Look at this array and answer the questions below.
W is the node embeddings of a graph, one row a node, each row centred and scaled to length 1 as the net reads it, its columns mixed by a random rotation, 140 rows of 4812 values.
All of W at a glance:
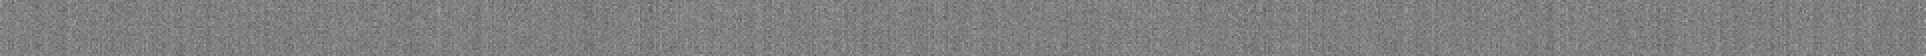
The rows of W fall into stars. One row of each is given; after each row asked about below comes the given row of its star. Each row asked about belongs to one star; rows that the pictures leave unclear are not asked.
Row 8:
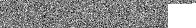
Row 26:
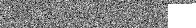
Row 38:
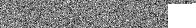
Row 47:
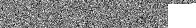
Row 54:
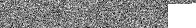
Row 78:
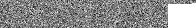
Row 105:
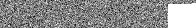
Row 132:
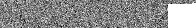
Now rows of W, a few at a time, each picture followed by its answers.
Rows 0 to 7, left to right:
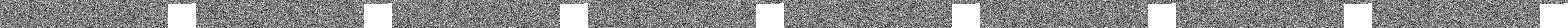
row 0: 8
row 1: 26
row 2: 105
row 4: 105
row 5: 132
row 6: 38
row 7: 47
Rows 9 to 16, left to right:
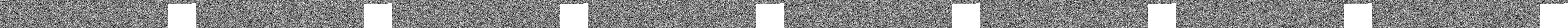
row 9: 26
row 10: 78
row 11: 26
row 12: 78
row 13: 78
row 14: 47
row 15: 47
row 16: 26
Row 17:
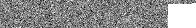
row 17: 26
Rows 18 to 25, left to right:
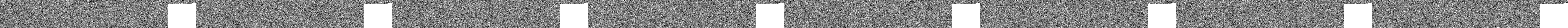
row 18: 26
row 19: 105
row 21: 54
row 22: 132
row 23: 132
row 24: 47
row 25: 132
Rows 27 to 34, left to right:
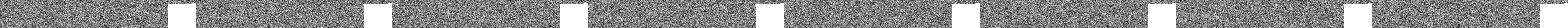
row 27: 132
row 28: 38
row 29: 8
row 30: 38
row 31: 8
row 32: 26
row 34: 105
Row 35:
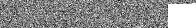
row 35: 8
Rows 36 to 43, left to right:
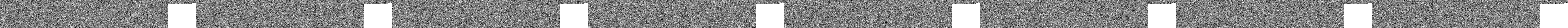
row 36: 47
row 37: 8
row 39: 78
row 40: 78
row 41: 132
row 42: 26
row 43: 132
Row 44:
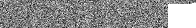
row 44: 78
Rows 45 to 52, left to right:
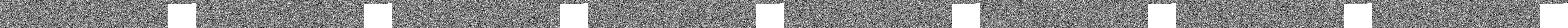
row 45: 26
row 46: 54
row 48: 78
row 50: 47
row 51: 8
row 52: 8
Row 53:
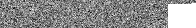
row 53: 54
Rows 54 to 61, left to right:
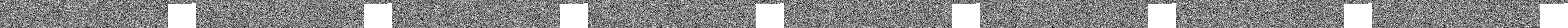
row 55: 8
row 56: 47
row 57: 38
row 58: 38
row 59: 38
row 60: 38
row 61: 38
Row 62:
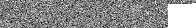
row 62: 132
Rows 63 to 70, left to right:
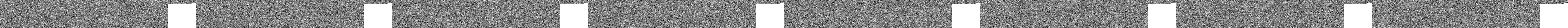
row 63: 8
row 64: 8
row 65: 105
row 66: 78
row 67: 26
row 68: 54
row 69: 54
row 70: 132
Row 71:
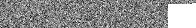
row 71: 105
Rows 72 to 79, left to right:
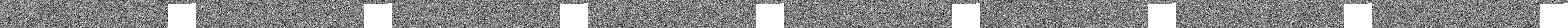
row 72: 54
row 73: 38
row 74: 38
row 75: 47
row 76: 26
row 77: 78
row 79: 8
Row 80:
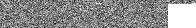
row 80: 26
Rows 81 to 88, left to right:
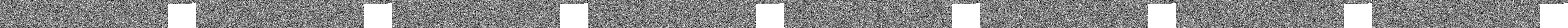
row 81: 54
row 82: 78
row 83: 105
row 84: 47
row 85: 78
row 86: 8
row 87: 132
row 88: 38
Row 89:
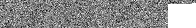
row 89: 105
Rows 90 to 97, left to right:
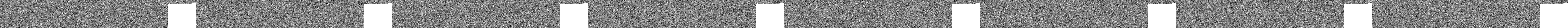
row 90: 78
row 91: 26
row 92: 54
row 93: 8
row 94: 26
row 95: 38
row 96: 132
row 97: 8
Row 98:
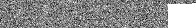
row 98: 38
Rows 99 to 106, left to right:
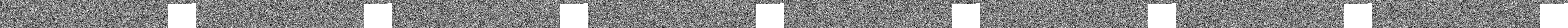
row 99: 132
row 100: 105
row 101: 47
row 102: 26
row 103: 38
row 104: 38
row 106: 26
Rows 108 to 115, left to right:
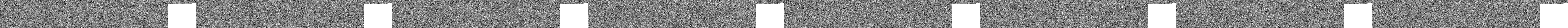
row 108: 26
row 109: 47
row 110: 132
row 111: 8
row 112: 38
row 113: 8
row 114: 8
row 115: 8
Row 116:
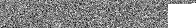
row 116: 105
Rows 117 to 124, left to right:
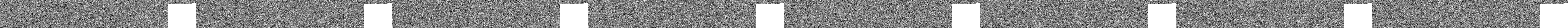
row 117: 105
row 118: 47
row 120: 8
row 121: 38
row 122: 105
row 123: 47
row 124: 26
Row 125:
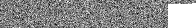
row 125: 26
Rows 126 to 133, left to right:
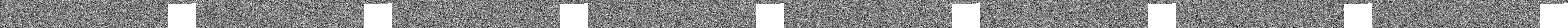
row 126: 105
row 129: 38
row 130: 78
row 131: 38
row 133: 54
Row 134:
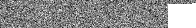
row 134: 38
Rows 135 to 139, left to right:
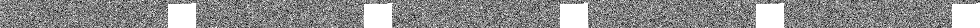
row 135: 54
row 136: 26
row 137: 54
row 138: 8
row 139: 78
